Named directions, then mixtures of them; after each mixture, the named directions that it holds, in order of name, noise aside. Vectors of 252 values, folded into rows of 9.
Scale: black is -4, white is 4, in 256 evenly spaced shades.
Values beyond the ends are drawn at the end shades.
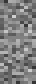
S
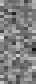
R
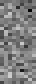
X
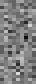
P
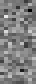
R, S, X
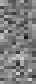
P, R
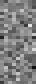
P, R, S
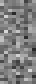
P, R, S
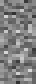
P, R, S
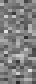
P, R, S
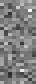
X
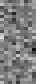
R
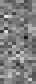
P, R, X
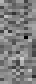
P, R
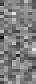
R
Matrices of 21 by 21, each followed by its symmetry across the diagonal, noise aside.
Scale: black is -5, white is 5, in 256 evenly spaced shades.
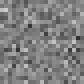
neither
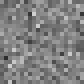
neither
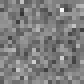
neither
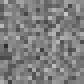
neither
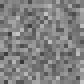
neither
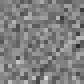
antisymmetric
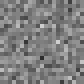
antisymmetric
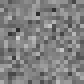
neither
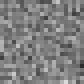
antisymmetric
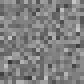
antisymmetric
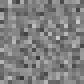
antisymmetric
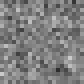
antisymmetric
